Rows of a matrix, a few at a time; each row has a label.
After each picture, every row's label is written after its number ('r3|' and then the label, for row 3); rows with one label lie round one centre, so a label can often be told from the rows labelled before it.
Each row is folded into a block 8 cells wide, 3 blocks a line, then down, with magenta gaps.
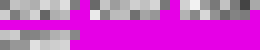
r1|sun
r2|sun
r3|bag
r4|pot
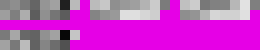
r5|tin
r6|pot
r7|pot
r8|tin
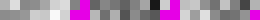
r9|pot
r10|tin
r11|bag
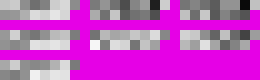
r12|pot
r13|tin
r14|tin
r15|pot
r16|sun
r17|bag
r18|pot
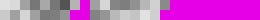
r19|bag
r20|pot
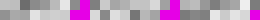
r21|pot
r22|sun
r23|pot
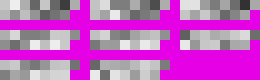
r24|bag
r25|bag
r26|bag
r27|pot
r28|pot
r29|sun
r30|pot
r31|sun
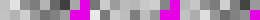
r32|bag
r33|sun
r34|bag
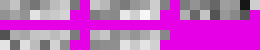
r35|pot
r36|pot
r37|tin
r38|sun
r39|pot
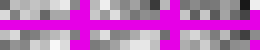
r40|sun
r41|bag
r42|tin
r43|pot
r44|pot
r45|bag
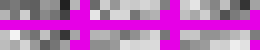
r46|tin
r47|sun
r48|bag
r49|bag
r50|pot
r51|pot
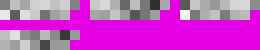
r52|sun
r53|bag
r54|sun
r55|bag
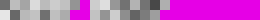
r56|sun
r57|bag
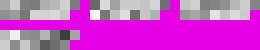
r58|pot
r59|sun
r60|pot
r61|bag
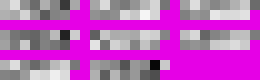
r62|bag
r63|pot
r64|pot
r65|tin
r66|sun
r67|pot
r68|pot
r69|tin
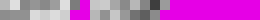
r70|pot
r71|bag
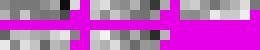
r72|tin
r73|bag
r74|pot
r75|sun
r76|bag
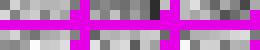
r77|sun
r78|tin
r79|bag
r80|pot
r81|sun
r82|sun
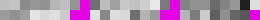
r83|pot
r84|sun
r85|tin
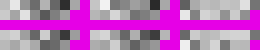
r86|bag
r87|bag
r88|sun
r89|bag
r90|bag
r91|sun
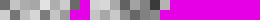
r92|sun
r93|bag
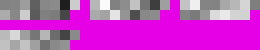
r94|tin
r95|bag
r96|pot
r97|bag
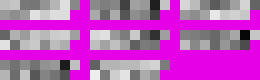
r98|pot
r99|tin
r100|pot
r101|sun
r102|bag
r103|tin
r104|tin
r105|sun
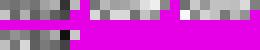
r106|tin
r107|sun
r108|sun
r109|tin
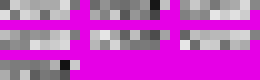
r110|sun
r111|tin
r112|pot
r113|pot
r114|bag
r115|sun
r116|tin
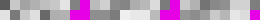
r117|sun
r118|pot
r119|pot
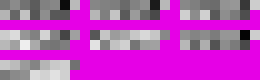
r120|tin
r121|tin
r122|tin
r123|bag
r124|sun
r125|tin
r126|pot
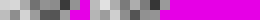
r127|bag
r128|bag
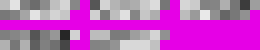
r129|pot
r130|sun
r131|bag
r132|tin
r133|pot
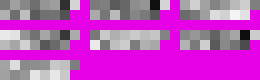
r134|tin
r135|tin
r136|pot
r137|bag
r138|sun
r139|tin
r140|pot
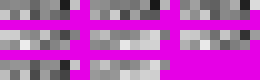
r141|tin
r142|tin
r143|tin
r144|bag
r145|pot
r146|bag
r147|tin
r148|pot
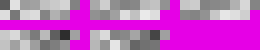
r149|sun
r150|pot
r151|pot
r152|bag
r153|bag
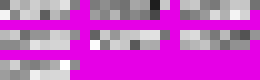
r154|sun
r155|tin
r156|pot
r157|pot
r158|sun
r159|bag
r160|pot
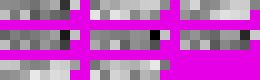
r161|tin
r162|sun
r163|pot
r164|tin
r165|tin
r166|tin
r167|pot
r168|sun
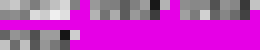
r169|pot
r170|tin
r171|tin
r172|tin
